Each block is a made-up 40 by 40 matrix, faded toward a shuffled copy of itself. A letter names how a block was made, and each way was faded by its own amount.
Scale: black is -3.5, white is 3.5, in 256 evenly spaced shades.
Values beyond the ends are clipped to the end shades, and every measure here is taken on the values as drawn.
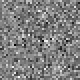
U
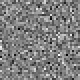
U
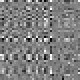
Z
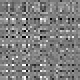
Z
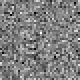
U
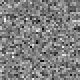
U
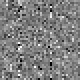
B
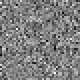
U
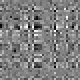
Z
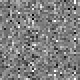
B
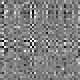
Z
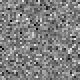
U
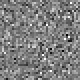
U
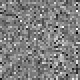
B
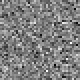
U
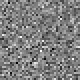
U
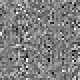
B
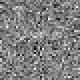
U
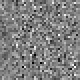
B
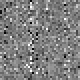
B
